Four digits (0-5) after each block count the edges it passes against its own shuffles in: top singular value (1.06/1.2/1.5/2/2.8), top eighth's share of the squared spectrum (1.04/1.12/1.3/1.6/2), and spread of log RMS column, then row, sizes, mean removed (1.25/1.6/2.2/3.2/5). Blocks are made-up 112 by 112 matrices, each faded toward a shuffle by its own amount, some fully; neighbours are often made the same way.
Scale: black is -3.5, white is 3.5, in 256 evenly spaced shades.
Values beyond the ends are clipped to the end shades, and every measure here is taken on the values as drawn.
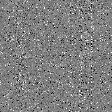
2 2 2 1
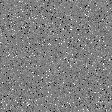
0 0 0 0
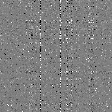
3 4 3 2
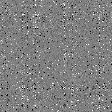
2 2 2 2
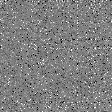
1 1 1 1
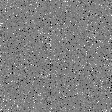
1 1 1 0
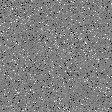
0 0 0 0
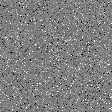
0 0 0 0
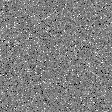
1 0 0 0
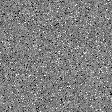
1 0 0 0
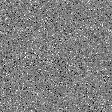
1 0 0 0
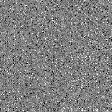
4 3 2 1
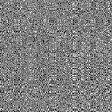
5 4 3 3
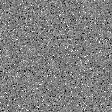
0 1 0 1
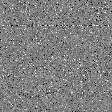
2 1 0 2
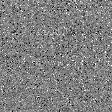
0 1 1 2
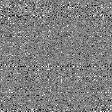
2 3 3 4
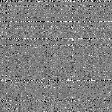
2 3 3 4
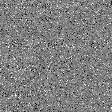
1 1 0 1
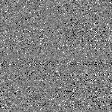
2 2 2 3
